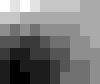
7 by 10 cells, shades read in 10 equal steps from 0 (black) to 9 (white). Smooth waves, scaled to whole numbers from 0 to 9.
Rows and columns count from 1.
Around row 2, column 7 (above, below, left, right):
7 5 6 6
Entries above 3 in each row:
10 10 10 5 3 3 4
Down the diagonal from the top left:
9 7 5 2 2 2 4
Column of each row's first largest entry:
1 1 9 10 8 10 10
